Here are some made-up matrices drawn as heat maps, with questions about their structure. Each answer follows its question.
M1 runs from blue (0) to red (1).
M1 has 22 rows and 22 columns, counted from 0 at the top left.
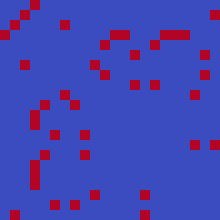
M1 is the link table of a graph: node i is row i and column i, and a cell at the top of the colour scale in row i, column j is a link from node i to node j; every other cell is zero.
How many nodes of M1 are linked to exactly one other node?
6
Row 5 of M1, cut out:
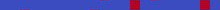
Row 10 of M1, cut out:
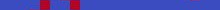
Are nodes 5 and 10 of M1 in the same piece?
yes
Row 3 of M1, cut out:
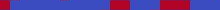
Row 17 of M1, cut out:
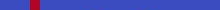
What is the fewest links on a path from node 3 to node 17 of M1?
1
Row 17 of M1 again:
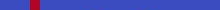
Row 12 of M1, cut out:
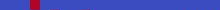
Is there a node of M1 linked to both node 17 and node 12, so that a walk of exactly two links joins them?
yes
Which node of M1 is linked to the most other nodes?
node 3
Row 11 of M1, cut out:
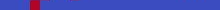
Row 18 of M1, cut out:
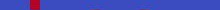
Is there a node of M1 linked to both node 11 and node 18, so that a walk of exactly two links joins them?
yes
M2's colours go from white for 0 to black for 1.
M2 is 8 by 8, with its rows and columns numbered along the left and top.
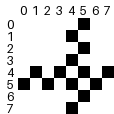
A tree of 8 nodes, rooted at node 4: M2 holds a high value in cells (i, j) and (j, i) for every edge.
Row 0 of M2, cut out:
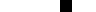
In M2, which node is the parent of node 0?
5
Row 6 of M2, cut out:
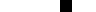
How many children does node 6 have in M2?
0
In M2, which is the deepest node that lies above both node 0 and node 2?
5
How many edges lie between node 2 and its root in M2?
2
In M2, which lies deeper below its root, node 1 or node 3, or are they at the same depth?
the same depth
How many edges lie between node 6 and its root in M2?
2
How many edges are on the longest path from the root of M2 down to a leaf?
2
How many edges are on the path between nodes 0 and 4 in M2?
2
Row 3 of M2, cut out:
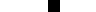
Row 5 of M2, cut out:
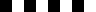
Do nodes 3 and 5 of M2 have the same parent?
yes
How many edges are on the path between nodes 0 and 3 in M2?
3
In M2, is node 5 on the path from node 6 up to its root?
yes
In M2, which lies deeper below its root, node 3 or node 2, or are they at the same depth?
node 2
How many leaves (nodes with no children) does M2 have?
6
